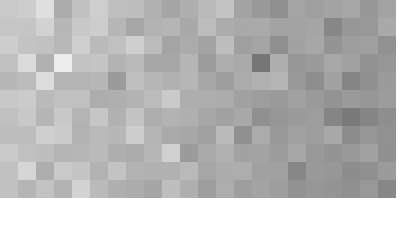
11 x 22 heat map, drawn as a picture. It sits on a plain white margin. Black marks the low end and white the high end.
The values follow a bell shape. There is an overall slope up to the left. Overall the values sit about 70% of the way up the scale. No regular stripes run through it.
